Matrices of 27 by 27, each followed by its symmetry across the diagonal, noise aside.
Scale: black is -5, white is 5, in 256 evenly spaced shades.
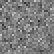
symmetric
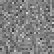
neither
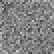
symmetric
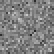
symmetric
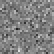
neither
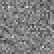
neither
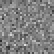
neither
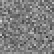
neither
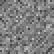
symmetric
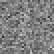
neither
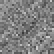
symmetric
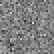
neither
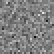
neither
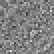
symmetric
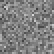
neither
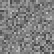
symmetric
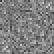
symmetric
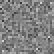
symmetric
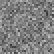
symmetric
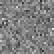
neither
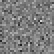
neither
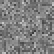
symmetric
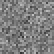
neither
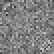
symmetric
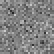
symmetric
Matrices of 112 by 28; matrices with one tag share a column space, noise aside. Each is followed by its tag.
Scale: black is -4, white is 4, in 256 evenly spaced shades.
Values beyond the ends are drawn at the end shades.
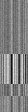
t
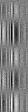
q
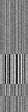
t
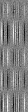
q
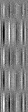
q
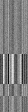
t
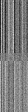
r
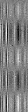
q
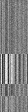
t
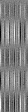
q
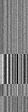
t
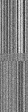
r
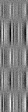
q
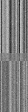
r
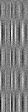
q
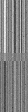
r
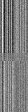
r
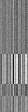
t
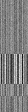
t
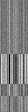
t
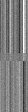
r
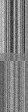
r
